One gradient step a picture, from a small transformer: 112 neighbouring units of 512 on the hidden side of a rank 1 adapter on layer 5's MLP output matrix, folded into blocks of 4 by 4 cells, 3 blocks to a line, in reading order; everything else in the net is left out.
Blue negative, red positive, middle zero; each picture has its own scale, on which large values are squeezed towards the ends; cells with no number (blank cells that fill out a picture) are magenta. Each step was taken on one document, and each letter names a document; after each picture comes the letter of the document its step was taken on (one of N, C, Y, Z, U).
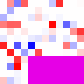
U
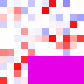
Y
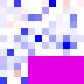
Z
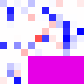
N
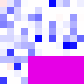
Z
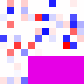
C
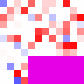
Y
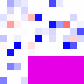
U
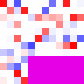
Y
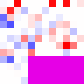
Z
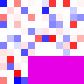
Y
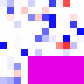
N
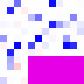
U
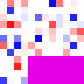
U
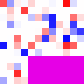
N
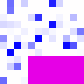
U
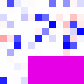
C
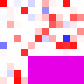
N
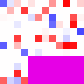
N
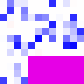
C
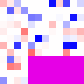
Z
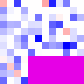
Z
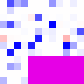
U
